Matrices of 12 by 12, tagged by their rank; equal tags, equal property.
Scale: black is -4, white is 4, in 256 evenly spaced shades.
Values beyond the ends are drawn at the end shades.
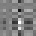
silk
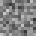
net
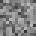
net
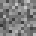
net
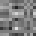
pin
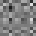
pin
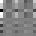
silk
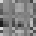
pin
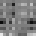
pin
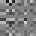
pin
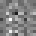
pin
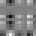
silk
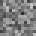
net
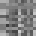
pin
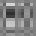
silk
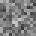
net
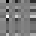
silk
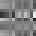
silk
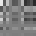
silk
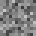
net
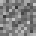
net
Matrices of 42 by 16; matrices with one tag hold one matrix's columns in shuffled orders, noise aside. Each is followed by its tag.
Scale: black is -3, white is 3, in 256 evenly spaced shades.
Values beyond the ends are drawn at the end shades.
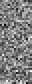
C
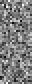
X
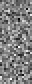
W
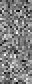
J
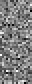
C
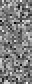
X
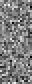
X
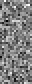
X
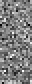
C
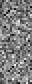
J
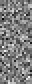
W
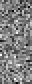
J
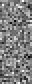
X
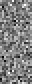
X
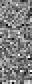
C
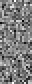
X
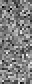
J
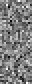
X
